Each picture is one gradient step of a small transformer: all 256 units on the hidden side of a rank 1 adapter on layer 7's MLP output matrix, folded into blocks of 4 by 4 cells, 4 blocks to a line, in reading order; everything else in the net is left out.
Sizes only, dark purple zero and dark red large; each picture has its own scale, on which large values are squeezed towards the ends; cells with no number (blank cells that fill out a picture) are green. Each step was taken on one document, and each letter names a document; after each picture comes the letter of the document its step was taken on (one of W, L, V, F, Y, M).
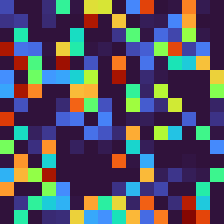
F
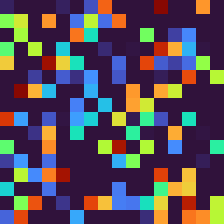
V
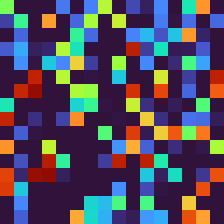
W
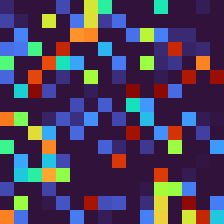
V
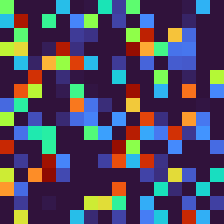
W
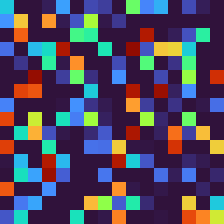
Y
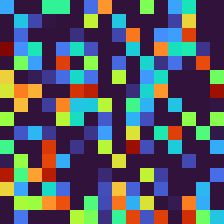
F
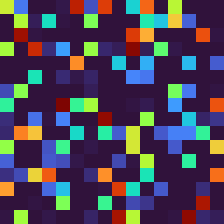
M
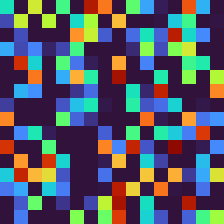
W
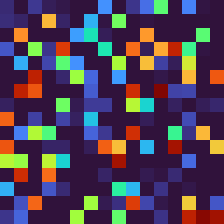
Y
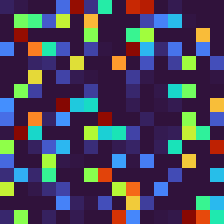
M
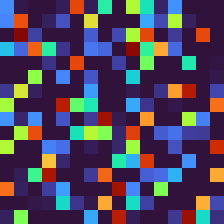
M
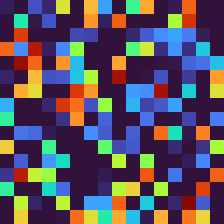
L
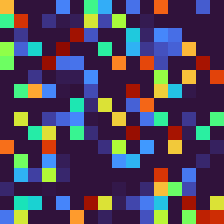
V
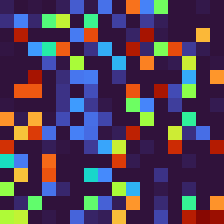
Y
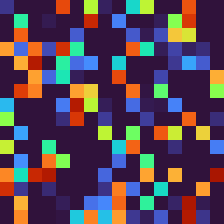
L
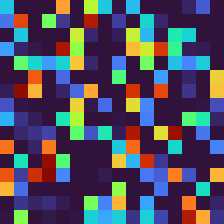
W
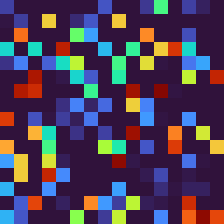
V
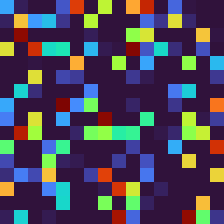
M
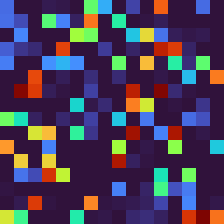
V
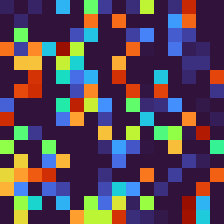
L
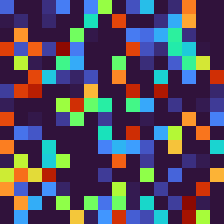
L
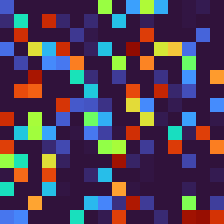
Y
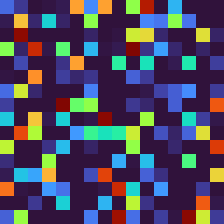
M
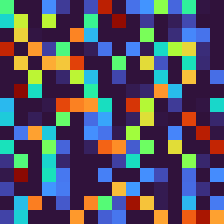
Y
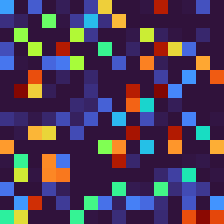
V
